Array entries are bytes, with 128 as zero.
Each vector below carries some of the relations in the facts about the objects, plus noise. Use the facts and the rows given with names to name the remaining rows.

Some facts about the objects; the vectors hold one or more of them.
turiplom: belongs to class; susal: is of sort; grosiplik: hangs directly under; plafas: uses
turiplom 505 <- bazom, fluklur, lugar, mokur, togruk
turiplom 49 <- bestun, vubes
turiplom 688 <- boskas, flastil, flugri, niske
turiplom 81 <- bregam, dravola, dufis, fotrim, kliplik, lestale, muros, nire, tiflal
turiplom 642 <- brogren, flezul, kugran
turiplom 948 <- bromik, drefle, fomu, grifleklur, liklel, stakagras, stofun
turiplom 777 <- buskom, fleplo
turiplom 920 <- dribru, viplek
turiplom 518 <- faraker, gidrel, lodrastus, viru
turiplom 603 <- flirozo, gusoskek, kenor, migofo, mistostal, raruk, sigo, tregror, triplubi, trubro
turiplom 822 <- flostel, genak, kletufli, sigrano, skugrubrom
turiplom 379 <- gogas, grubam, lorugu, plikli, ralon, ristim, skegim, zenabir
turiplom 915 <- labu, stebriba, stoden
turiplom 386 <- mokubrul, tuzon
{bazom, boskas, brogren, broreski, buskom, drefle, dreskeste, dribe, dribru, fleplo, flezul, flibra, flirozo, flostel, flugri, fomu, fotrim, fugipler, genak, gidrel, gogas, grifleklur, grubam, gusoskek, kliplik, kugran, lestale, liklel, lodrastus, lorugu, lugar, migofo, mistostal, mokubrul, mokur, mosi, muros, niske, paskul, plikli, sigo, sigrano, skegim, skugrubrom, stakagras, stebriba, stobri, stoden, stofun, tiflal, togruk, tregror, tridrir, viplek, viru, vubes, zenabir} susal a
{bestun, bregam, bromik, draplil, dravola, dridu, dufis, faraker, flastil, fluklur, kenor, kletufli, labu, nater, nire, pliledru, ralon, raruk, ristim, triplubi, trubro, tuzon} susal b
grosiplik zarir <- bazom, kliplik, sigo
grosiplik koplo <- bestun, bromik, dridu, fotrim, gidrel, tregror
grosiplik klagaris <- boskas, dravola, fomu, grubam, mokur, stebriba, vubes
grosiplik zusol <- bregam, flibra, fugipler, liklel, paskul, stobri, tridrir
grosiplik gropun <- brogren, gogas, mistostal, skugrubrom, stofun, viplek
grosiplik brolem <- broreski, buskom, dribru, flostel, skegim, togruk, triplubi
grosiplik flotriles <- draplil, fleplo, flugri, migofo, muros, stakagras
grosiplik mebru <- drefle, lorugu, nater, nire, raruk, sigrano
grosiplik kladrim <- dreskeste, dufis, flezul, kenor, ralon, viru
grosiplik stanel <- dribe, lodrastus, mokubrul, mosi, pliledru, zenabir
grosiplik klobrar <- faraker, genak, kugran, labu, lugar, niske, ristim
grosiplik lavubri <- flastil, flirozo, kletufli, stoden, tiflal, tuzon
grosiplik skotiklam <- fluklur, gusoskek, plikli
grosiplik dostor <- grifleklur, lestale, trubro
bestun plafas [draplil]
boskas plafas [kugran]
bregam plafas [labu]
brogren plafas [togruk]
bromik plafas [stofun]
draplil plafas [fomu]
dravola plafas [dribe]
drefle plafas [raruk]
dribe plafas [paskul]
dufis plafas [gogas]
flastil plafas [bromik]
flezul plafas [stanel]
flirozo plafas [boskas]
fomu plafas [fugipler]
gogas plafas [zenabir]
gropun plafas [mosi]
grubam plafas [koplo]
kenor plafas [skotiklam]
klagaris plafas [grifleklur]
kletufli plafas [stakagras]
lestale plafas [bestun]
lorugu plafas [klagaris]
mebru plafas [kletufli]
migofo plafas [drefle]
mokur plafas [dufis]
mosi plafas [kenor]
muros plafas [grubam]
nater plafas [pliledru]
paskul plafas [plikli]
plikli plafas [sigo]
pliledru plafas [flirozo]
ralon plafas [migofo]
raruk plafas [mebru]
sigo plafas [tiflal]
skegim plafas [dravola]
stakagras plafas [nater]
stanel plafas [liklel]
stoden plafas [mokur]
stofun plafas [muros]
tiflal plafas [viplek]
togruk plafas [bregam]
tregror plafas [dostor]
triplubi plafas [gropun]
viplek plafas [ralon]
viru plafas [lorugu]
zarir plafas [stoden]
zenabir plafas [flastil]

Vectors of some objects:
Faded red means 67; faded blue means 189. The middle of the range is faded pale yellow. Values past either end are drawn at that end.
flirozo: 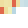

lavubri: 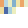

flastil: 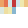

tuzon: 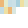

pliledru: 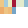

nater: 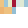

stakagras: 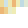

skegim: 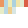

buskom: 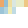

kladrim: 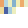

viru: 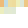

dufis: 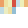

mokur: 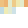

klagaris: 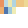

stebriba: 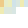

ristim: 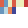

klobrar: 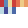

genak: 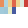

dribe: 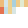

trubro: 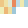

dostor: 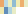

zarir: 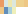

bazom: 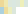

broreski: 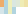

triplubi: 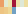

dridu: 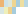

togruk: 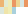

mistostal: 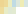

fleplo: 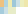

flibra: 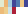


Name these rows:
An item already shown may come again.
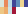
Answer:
liklel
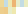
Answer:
stakagras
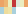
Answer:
bromik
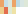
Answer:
raruk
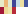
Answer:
paskul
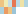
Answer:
fluklur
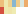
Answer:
sigo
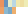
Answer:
mebru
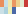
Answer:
niske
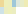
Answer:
grifleklur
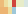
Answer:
kenor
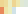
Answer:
boskas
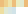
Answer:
stoden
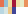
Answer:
labu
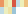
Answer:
dufis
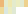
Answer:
mosi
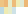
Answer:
mokur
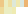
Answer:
fomu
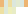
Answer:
lestale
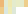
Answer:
mosi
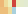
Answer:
kenor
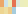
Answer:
draplil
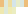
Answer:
lestale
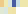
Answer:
mokubrul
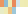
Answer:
bestun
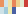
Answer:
niske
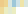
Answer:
flugri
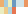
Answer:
drefle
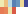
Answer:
bregam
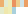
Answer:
togruk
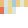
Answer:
dribe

